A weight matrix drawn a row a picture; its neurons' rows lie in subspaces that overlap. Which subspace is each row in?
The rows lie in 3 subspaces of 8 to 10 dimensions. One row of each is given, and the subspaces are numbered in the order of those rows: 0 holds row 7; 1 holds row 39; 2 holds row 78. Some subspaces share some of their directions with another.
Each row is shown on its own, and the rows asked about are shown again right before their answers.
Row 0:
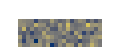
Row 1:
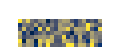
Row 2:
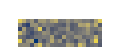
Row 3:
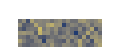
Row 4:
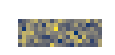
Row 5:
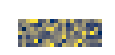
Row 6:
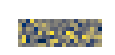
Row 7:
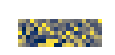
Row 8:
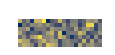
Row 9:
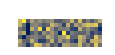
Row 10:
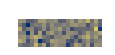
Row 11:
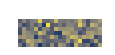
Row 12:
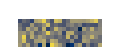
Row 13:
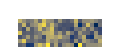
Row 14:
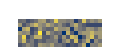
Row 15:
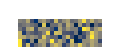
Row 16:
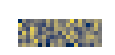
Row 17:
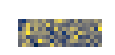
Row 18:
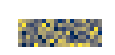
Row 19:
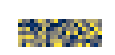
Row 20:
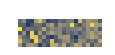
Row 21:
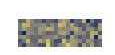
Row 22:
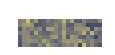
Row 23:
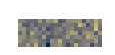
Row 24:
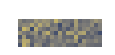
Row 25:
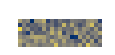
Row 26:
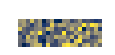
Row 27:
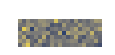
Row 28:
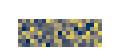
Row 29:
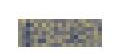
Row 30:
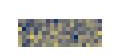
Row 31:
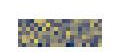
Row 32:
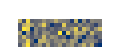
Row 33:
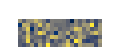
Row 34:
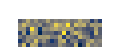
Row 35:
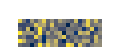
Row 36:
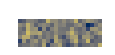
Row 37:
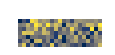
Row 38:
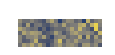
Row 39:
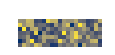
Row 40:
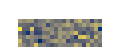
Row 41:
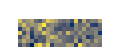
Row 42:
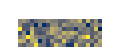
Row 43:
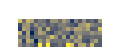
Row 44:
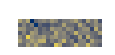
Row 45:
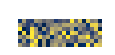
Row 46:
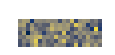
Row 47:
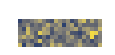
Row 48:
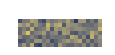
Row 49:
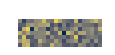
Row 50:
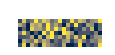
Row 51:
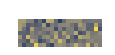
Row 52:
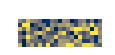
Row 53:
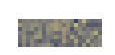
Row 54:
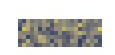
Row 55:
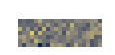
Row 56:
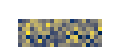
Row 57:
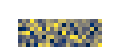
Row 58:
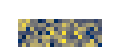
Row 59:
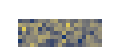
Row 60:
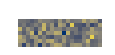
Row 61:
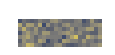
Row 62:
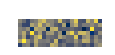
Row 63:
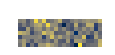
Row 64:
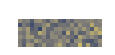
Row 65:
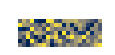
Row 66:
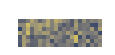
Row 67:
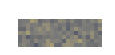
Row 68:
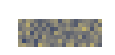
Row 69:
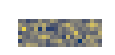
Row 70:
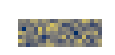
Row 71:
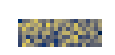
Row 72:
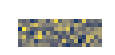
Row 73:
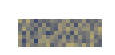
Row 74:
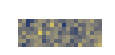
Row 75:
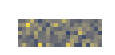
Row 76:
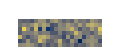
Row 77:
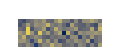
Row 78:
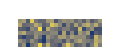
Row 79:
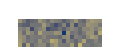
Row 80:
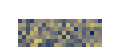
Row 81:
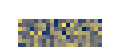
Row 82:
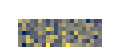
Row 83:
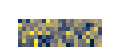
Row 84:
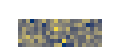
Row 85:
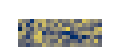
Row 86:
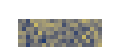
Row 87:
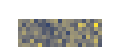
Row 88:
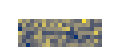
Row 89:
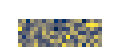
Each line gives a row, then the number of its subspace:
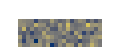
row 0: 0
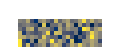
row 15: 2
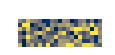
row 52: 2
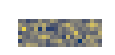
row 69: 0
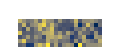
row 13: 1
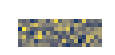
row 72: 0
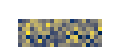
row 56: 1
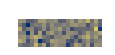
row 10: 0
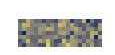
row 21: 2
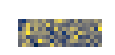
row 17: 0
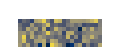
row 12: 2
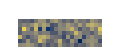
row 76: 0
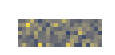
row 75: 2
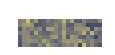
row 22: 0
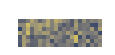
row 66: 1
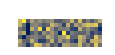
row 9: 1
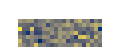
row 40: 0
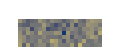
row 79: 0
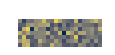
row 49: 1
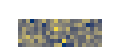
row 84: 0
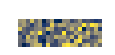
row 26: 2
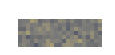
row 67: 0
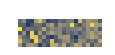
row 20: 1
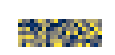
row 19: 2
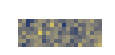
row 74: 0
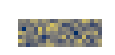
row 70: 0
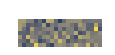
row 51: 1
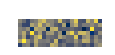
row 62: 2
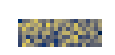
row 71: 1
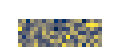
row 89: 0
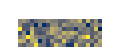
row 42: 0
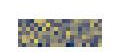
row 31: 2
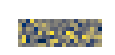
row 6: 0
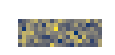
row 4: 0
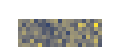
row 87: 2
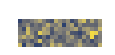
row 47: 2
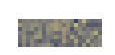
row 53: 0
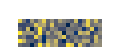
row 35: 2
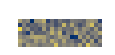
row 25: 1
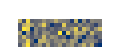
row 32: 1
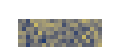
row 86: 0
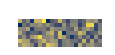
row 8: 1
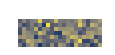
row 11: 2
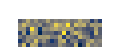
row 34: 0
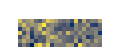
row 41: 1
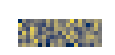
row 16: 2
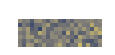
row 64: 2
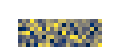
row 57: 1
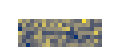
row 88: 0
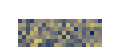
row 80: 0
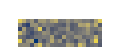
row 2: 1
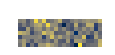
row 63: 2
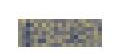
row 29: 0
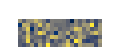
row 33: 2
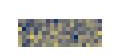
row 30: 1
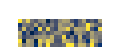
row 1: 1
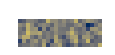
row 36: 1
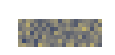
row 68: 2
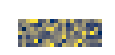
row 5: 0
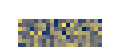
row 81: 2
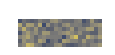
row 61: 0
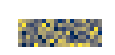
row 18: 1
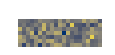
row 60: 2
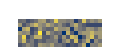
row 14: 0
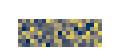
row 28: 1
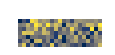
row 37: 0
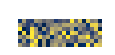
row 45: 1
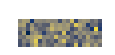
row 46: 0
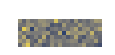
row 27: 1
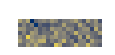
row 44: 0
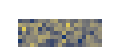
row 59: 0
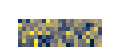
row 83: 1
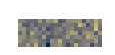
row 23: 1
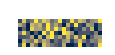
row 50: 2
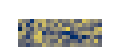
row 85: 0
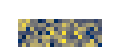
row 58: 2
